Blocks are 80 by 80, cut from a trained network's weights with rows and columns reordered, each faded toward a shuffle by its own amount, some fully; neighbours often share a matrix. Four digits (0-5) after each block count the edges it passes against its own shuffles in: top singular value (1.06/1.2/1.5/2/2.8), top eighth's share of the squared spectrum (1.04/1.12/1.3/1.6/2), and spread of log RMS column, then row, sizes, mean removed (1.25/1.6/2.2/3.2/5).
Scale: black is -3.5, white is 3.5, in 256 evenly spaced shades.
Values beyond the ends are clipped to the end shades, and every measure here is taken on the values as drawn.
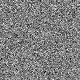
1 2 0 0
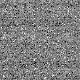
2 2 2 0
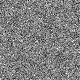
0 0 0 0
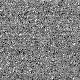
1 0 0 0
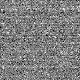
3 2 2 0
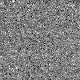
0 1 0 0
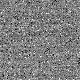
1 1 0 0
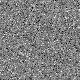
0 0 0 0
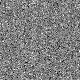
0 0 0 0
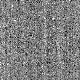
2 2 0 2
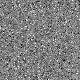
0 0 0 0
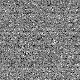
2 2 1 0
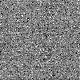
1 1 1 0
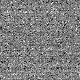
2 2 1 0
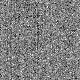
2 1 0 1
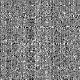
3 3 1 3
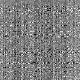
4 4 0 4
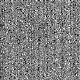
3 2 0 2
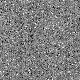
1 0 0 0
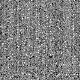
2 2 0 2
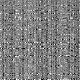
4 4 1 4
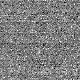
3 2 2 0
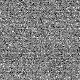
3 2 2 0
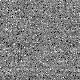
1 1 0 0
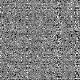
3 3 3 0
